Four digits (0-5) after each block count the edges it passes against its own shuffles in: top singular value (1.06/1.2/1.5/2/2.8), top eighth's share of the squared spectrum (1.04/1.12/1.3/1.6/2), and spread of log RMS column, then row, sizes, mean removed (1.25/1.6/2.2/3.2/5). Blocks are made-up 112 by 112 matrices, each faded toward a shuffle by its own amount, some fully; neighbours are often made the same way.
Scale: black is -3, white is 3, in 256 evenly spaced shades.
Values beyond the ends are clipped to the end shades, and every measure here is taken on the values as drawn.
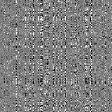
5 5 4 2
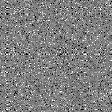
4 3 2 2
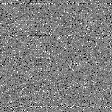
4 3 1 2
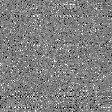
4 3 1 2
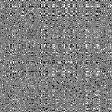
5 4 3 3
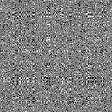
5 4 3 3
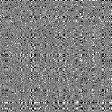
5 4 3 3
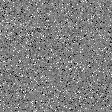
2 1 0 0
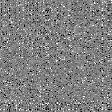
4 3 2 2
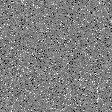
2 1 0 0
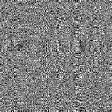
4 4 3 3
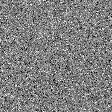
0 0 0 0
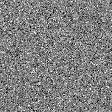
2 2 0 0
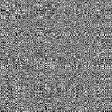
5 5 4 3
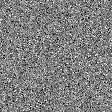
0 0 0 0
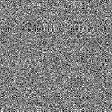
4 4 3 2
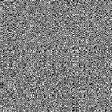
4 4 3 3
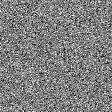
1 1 0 0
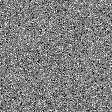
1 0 0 0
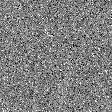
0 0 0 0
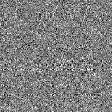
4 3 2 2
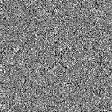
3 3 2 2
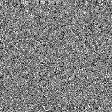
3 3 1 1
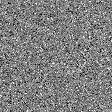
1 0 0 0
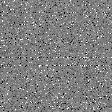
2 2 2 2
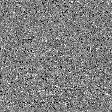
0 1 0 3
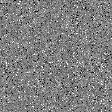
1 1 2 1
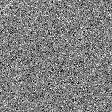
2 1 0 0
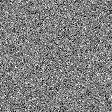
0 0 0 0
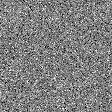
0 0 0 0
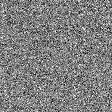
2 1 0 0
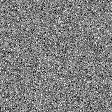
1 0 0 0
